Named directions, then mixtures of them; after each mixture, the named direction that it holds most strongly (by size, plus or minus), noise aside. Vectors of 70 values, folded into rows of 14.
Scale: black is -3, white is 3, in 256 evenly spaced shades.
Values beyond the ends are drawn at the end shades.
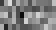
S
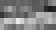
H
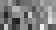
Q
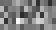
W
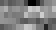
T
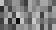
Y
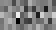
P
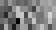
Q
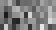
Q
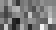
Q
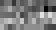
H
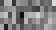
S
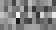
P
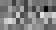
P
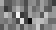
W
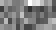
T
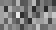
P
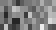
Q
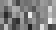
Q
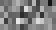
W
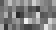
S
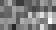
Q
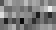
H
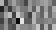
Y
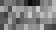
T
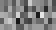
P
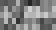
T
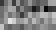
H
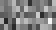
P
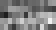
H
